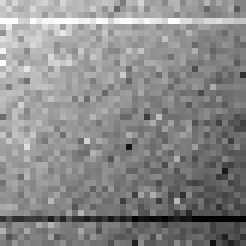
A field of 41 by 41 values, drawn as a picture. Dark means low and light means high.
Odd lines: rows 4 and 37. Ninth with the highest average: top left. Slope: up to the top left. Ninth with the lowest average: bottom right. Stripes: none.
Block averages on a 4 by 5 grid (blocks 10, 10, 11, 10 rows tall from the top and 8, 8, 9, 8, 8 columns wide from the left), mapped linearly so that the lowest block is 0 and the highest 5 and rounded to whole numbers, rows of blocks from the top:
5 5 4 4 3 / 4 4 3 2 2 / 4 3 2 2 1 / 2 2 1 1 0
